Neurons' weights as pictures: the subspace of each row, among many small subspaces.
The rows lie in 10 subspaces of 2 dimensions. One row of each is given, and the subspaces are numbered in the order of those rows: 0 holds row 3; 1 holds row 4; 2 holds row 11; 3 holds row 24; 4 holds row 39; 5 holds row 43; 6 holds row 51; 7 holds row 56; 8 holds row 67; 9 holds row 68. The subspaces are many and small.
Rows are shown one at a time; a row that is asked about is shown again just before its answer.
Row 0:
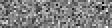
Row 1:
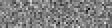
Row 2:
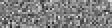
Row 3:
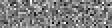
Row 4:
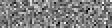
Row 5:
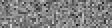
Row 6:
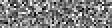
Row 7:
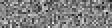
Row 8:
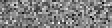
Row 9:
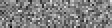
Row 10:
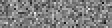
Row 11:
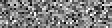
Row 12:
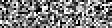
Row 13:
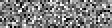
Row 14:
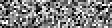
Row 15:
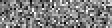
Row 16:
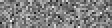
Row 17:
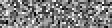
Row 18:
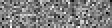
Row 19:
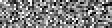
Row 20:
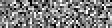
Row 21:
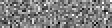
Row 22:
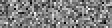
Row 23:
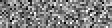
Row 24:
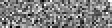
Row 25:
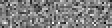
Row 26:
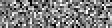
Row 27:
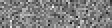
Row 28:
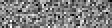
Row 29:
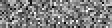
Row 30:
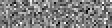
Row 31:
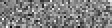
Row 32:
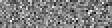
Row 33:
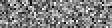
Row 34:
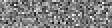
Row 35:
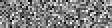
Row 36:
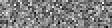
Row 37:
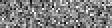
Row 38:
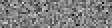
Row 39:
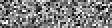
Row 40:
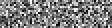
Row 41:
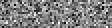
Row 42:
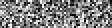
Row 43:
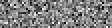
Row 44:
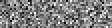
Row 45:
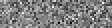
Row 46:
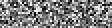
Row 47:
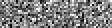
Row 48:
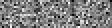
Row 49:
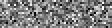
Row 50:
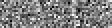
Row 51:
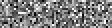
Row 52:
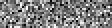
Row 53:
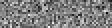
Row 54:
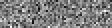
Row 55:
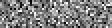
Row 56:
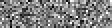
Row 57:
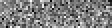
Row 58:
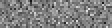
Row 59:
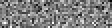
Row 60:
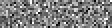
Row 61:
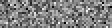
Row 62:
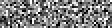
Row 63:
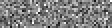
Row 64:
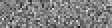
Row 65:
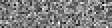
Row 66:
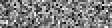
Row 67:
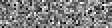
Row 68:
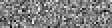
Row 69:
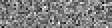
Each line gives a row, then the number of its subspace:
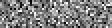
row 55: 0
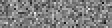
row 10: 6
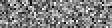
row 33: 5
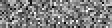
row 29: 5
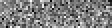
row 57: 3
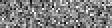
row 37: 3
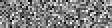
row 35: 2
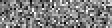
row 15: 3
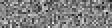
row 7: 0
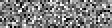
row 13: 9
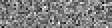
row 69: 8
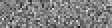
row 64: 0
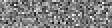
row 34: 7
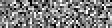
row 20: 1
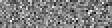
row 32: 8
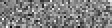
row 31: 3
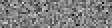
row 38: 5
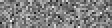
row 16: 4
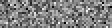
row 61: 5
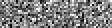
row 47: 6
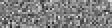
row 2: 0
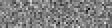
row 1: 1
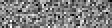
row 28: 5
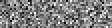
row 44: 2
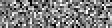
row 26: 1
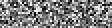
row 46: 2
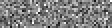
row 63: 9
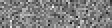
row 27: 7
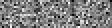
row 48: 7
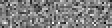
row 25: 3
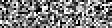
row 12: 8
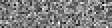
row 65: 8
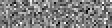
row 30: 1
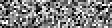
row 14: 4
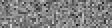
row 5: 6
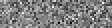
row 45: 7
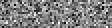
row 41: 2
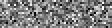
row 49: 2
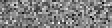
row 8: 7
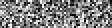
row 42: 6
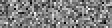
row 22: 6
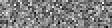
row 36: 4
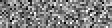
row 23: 2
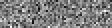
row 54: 9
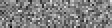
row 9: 6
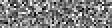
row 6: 5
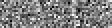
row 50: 8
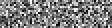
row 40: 9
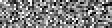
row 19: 8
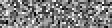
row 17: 4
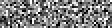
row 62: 9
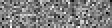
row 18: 7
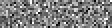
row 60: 9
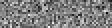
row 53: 0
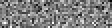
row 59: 3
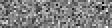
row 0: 4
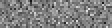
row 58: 0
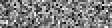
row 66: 4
